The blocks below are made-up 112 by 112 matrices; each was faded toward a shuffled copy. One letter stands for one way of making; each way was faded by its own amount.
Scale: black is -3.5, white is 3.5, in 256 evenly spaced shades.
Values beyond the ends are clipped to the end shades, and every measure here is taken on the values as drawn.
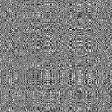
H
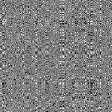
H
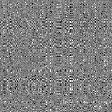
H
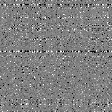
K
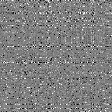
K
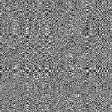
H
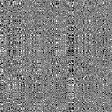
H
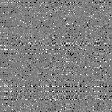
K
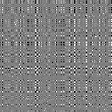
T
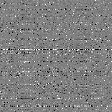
K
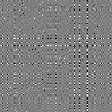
T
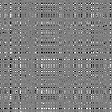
T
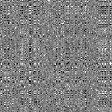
H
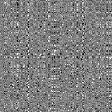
H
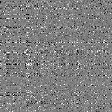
K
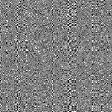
H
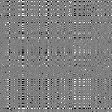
T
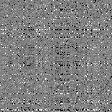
K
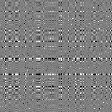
T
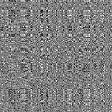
H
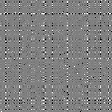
T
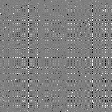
T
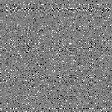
K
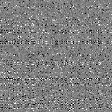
K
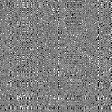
H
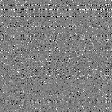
K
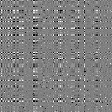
T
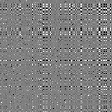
T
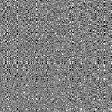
H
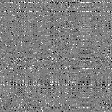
K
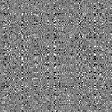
H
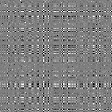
T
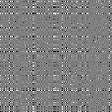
T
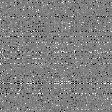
K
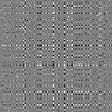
T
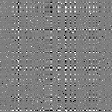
T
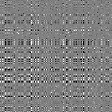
T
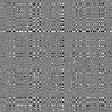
T
